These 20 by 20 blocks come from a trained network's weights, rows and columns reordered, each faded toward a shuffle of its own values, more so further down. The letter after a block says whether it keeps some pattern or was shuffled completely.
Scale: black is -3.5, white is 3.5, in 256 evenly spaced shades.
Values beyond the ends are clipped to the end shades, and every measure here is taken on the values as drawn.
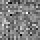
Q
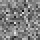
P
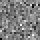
Q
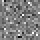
Q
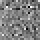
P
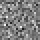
Q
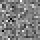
Q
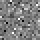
Q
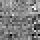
P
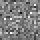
Q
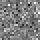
Q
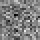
P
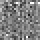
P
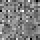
P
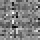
P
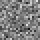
Q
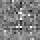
P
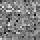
P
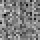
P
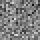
Q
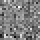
P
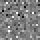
Q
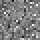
Q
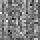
P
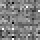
P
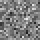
Q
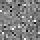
Q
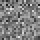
P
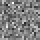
Q
